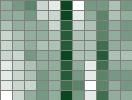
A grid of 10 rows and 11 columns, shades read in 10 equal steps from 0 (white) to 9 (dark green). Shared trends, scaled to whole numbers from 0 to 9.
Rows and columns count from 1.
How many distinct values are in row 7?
6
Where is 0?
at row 1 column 7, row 9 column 8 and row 10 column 1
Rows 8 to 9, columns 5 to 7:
4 8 5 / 4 7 6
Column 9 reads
5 6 6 6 7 8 7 6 6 7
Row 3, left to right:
3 4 4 4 2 8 2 3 6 4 5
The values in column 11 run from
3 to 5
